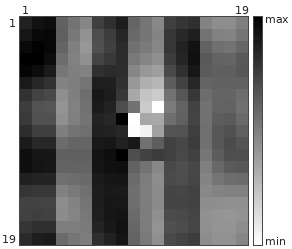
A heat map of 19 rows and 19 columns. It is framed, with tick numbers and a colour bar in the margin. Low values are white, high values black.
The centre is the roughest part. In the centre lies a patch that is rougher than the rest. Upright stripes repeat 3 times across the table.
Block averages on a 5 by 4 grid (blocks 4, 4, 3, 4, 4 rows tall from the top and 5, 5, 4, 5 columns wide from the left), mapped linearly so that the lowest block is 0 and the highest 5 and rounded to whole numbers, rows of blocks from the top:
5 3 3 2 / 3 4 0 3 / 3 4 1 3 / 4 5 3 2 / 3 4 2 1
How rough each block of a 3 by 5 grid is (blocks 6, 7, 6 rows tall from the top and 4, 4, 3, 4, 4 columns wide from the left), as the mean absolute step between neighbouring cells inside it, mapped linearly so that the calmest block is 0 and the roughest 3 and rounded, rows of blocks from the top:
1 1 1 1 0
1 1 3 1 0
1 1 1 0 0
